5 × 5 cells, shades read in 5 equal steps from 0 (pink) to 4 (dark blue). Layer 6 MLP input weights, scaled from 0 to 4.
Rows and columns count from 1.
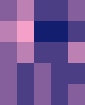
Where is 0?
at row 2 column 2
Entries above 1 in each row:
4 3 3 5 5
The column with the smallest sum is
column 2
